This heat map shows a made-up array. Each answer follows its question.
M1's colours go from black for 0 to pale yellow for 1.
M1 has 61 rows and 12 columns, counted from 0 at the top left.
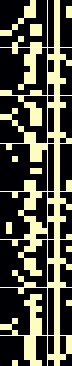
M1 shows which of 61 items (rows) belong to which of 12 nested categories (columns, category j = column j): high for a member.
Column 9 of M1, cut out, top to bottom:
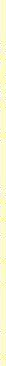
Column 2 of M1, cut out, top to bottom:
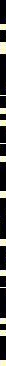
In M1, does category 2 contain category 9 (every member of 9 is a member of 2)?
no
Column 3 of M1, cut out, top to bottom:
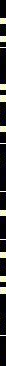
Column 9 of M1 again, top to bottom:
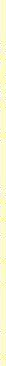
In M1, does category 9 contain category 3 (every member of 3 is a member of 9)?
yes
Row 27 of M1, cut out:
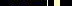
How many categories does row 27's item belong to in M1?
1
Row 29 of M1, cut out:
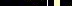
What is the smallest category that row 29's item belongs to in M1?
9
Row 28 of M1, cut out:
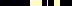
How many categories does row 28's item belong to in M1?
3
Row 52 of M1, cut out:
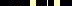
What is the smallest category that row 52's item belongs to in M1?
5
